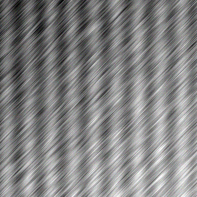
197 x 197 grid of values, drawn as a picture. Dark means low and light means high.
Ninth with the lowest average: top left. Mirror symmetry: none. Average level on the scale: 50%. Slope: up to the bottom right. Stripes: upright, repeating 9 times.
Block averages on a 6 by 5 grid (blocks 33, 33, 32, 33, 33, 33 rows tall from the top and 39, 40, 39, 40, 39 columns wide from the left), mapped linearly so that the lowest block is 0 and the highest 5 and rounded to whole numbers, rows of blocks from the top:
0 1 1 2 2 | 1 1 2 2 3 | 1 2 2 3 3 | 2 2 3 3 4 | 3 3 3 4 4 | 3 4 4 4 5
